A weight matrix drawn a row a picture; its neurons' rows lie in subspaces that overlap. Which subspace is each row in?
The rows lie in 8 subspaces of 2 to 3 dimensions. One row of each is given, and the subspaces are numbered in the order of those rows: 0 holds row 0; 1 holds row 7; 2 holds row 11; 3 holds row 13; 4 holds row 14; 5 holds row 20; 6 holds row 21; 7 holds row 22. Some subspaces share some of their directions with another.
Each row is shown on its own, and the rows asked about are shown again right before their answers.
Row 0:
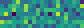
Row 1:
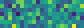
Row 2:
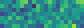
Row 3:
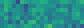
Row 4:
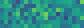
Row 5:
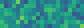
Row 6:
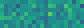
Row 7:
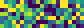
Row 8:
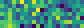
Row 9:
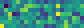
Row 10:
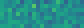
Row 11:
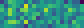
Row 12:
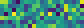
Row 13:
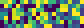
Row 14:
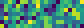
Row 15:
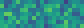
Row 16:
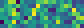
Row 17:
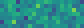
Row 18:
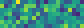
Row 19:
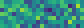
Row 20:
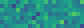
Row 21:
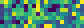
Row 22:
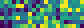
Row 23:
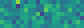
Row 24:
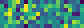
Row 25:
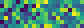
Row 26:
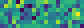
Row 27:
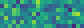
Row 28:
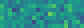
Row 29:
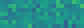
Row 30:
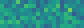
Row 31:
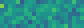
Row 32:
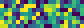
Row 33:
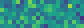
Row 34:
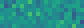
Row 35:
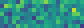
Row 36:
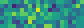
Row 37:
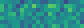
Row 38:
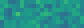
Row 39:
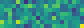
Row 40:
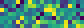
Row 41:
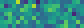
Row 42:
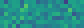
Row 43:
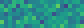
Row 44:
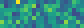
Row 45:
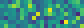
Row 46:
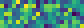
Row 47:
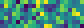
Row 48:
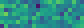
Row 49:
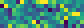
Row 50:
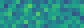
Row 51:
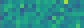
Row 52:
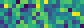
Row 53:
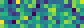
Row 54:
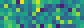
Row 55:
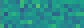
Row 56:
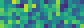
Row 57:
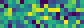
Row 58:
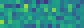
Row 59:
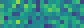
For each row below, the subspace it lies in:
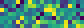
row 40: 1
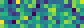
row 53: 2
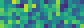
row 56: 7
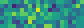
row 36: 6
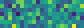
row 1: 7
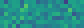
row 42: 3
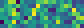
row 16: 2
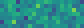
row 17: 2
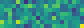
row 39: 3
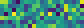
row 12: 0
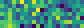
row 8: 7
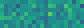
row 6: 0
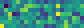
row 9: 4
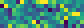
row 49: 4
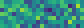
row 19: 1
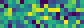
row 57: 4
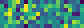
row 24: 2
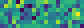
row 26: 6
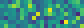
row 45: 5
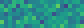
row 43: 3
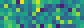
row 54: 7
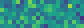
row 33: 1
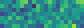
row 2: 7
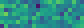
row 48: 4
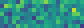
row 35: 6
